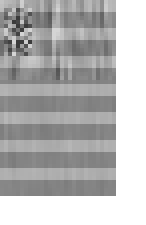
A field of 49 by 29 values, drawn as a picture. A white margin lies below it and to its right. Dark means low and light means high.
Stripes running across repeat 7 times from top to bottom. A horizontal seam about 40% of the way down splits the table, and the bottom part is calmer. In the top left lies a patch that is rougher than the rest. There is no overall slope. Values change most from cell to cell in the top left.
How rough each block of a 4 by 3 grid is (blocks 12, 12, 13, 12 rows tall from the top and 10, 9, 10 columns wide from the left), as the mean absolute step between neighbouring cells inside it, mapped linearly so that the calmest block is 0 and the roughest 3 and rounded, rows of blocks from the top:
311 | 110 | 000 | 000
